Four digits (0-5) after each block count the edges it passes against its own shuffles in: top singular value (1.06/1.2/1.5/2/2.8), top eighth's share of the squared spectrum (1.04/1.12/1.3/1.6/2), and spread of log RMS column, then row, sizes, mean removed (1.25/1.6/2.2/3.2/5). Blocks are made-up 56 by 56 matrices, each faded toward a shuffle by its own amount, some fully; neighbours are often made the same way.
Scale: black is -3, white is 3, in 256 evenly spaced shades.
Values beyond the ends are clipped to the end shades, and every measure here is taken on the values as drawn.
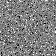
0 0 0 0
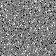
0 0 0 0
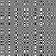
5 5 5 4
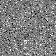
2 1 0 0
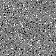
1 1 0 0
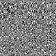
4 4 2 2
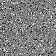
2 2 1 0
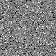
2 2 0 0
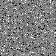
2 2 0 0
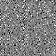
3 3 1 1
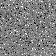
0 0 0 0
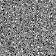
1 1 2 0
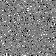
2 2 0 1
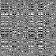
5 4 3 3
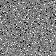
1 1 0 0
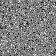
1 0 0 0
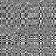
5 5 3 3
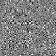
4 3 2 2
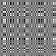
5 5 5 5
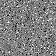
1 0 0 0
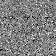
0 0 0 2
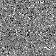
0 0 0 2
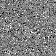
0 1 0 1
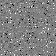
3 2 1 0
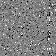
3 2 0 0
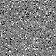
3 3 1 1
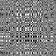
5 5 3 3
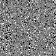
1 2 2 0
